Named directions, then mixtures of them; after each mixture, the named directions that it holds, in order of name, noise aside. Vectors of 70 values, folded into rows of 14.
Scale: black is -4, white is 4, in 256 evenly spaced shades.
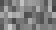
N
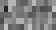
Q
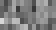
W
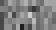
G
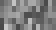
N, Q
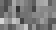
W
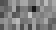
G, W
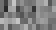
Q, W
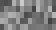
N, W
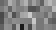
G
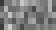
G, N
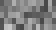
N, Q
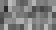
Q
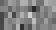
G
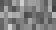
N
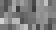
W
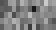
G, W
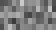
N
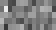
Q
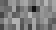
G, W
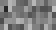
Q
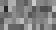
Q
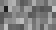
Q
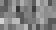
W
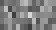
G, Q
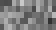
N, W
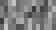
N, Q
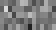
G, Q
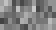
N, W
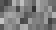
N, W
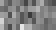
G, W
